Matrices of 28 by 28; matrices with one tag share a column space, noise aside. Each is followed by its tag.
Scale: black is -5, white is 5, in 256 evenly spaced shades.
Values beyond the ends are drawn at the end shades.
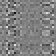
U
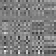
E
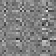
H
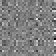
H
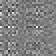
U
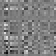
E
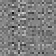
U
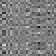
U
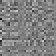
H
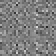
U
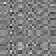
U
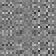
U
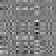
E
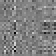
E
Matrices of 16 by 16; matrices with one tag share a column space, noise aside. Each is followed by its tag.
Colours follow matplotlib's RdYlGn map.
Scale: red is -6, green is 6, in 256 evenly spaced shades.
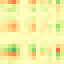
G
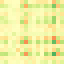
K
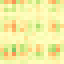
G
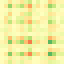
K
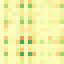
K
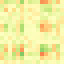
G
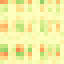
G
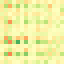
K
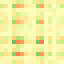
K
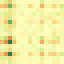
K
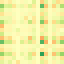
K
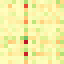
K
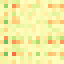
K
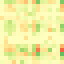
G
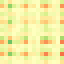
K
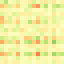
K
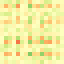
K
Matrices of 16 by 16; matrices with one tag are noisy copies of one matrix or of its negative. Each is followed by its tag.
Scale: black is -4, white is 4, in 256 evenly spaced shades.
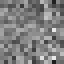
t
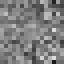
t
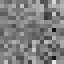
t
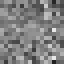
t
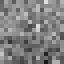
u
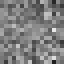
t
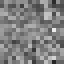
t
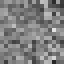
t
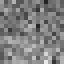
u
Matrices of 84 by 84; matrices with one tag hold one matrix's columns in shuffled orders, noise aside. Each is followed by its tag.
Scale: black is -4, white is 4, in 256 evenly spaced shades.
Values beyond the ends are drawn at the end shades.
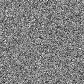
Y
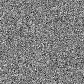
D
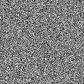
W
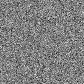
D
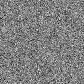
D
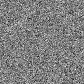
D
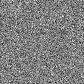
Y
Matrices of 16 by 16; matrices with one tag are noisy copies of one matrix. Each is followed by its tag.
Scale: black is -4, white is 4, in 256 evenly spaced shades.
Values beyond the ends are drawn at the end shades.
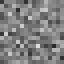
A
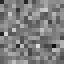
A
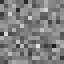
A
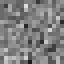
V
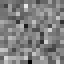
V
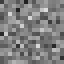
A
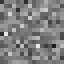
A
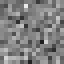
V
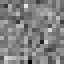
V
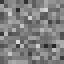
A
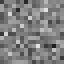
A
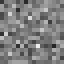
A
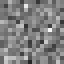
V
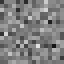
A
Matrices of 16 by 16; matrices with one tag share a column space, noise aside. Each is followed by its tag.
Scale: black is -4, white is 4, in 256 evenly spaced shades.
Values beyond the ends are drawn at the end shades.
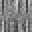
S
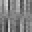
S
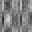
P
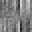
S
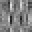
P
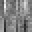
S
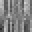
S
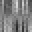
S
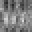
P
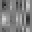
P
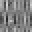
P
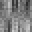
S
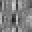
P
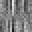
S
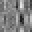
P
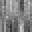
S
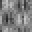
P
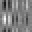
P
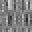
P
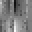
S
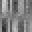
S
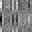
P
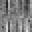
S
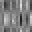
P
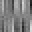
S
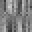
S
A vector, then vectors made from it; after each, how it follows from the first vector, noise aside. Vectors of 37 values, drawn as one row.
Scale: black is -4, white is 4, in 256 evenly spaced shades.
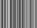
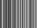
sign-scrambled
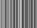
wrapped around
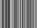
sign-scrambled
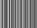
sign-scrambled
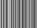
sign-scrambled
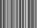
wrapped around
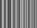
sign-scrambled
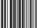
scaled up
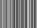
reversed
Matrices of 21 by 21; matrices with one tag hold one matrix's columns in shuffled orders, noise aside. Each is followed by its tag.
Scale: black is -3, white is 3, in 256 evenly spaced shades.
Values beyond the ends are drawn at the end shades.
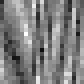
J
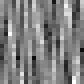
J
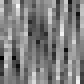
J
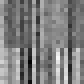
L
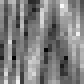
J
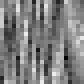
J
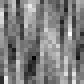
J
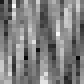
J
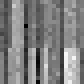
L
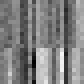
L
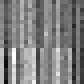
L
